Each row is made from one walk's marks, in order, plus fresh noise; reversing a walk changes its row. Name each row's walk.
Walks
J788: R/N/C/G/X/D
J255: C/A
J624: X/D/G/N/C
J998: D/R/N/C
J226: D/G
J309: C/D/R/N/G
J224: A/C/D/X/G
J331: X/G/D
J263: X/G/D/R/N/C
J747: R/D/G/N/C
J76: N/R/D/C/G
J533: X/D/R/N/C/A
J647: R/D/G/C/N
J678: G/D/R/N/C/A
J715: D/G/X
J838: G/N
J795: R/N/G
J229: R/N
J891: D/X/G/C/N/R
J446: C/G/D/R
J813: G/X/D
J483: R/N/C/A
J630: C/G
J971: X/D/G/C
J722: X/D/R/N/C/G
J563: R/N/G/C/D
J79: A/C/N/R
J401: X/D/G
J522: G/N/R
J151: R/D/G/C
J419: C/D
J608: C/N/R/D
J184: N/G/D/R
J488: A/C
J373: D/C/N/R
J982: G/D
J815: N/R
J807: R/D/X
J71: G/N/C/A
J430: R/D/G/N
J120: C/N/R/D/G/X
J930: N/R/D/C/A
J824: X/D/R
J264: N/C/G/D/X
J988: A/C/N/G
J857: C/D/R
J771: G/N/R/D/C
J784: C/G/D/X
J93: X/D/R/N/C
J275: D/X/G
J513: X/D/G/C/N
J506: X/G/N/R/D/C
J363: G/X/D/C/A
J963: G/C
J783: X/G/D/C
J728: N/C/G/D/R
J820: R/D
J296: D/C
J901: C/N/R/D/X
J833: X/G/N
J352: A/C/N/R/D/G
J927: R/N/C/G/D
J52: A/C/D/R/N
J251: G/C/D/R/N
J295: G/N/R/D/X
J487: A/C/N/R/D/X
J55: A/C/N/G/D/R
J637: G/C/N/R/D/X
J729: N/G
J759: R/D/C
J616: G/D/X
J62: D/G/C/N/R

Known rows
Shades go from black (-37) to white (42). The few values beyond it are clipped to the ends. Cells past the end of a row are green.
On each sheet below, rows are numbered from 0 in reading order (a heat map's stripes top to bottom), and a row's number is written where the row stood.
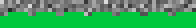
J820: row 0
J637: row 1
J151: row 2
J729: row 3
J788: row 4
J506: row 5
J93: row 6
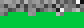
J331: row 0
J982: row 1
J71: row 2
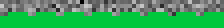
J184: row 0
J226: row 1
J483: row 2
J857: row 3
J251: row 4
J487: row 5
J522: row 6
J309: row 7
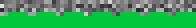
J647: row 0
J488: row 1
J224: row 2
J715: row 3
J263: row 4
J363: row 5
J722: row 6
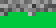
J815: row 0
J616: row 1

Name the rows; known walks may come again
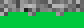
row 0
J624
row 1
J62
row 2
J309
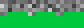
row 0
J446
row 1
J264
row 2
J747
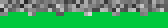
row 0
J678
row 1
J784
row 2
J55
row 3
J419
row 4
J363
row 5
J927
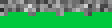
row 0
J229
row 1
J728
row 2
J608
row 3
J295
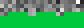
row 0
J722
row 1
J296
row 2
J988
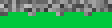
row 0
J506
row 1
J251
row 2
J616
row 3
J401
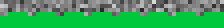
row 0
J857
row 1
J971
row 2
J263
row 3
J430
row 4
J771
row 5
J533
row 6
J759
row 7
J331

